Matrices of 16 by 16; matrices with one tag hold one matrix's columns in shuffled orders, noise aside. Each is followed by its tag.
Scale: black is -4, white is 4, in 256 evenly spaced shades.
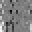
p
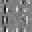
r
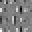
r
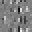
r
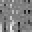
p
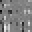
p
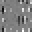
r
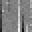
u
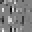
r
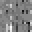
p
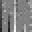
u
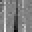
u
